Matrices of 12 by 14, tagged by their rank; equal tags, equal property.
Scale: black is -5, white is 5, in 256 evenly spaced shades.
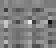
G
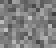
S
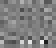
G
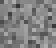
S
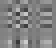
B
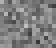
S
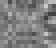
G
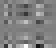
B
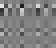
B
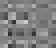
G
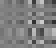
B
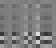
B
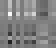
B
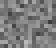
S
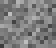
S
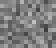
S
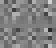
G
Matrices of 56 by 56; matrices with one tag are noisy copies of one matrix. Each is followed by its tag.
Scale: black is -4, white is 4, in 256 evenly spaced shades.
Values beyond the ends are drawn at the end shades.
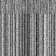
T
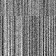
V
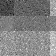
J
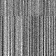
V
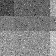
J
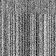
T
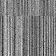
V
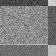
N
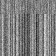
T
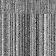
T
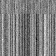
T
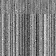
T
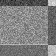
N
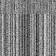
T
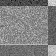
N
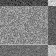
N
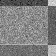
N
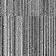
V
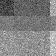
J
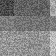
J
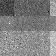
J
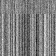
T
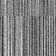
V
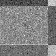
N
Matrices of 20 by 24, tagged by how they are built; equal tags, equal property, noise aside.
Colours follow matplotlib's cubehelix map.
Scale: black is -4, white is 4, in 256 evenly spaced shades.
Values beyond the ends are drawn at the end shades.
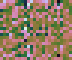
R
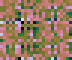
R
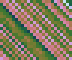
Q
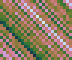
Q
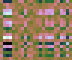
R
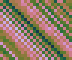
Q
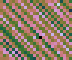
Q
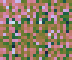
R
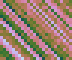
Q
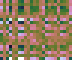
R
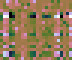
R
